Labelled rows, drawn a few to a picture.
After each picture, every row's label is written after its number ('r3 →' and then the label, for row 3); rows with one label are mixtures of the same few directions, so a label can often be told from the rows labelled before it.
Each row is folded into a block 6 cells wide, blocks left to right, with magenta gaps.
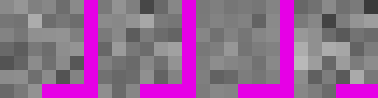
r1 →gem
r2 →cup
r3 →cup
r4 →gem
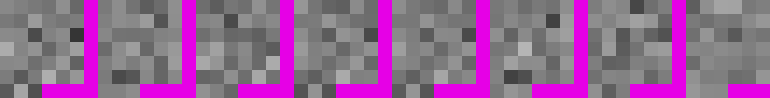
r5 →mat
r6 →cup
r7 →gem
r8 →mat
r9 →mat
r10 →cup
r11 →cup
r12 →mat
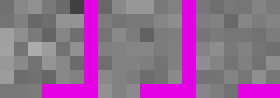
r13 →gem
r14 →mat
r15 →gem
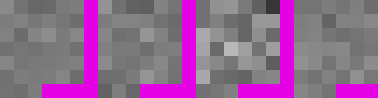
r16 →mat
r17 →mat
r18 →gem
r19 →gem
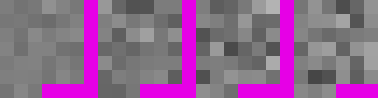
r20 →cup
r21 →mat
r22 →gem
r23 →cup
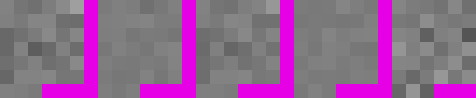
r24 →gem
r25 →cup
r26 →gem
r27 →cup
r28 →mat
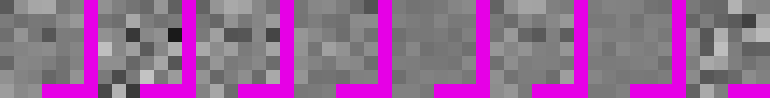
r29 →mat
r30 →mat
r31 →mat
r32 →gem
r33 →gem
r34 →mat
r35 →gem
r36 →cup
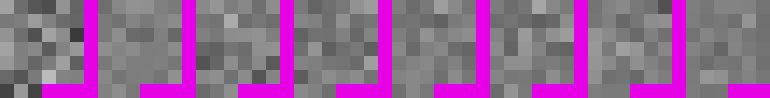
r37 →mat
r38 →mat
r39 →gem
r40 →gem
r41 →cup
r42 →cup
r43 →gem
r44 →cup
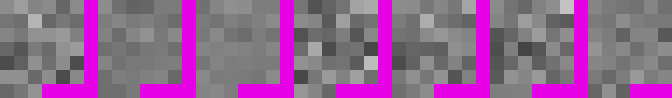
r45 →gem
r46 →mat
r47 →mat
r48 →gem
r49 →gem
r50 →gem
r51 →mat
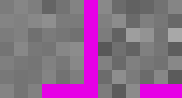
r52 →cup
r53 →mat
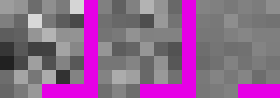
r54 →gem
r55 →cup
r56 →gem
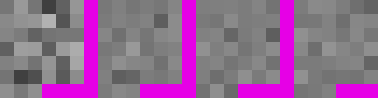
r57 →cup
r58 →cup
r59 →mat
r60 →gem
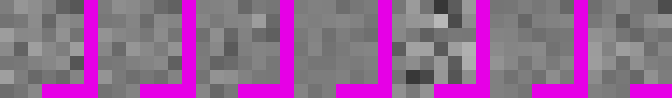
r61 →gem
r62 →gem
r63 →cup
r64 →cup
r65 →cup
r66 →gem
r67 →gem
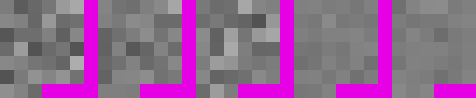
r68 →gem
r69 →gem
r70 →cup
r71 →gem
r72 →mat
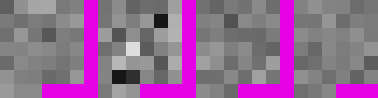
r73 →mat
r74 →cup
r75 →gem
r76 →gem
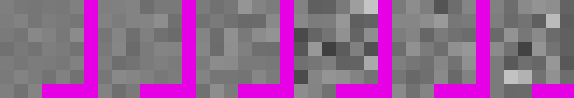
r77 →mat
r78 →cup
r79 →cup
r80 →gem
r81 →cup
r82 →cup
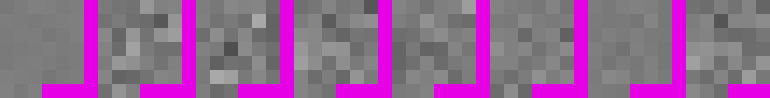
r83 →mat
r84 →cup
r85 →cup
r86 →gem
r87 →gem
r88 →mat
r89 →cup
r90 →gem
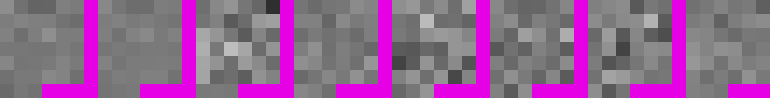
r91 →mat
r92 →mat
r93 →gem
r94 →gem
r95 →gem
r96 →mat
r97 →cup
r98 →gem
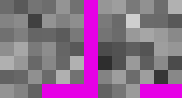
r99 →gem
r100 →gem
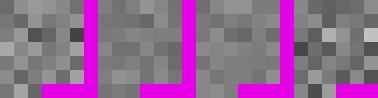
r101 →mat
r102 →cup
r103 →mat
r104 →mat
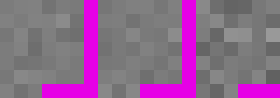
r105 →cup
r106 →mat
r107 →mat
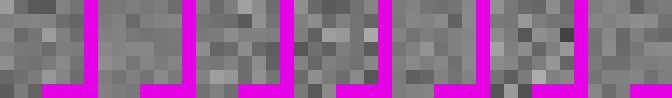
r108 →mat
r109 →gem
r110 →cup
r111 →mat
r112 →cup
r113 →mat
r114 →cup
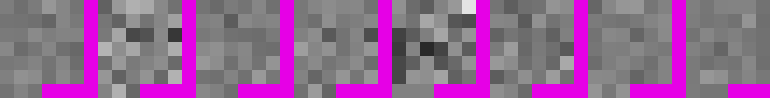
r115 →cup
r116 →mat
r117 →gem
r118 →mat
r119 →gem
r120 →gem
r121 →mat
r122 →cup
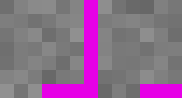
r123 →mat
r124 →mat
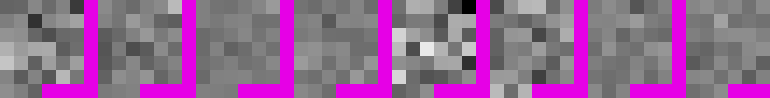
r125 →gem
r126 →gem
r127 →gem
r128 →gem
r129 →gem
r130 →mat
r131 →cup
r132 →gem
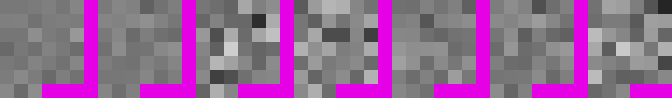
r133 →mat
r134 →cup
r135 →cup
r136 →mat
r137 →gem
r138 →cup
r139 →gem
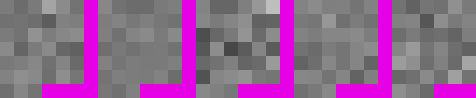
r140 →cup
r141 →mat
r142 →gem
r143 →gem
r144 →gem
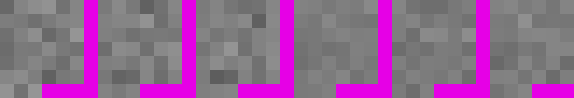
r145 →mat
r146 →cup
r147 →cup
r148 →gem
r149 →mat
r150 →gem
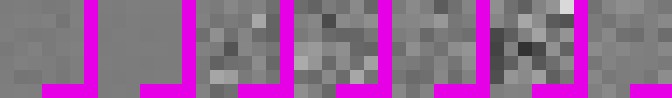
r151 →cup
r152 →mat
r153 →cup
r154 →gem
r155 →cup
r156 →gem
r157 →mat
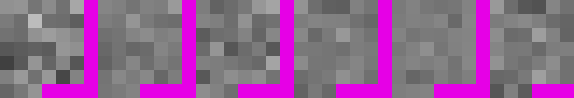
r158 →gem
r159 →gem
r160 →gem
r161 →mat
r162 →cup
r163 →mat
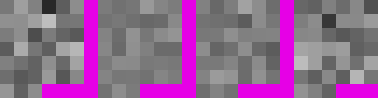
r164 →cup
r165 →cup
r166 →cup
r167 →gem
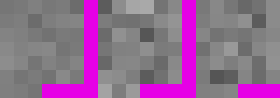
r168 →gem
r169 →mat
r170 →cup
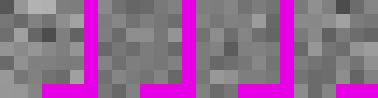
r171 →mat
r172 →mat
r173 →cup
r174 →cup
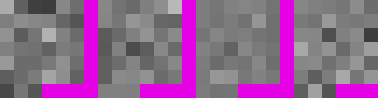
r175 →mat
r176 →gem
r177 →cup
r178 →mat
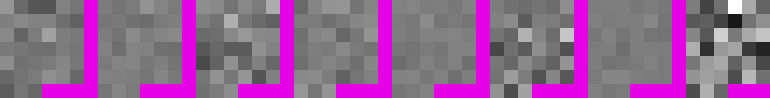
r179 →mat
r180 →cup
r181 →gem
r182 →mat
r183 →gem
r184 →mat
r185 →cup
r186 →cup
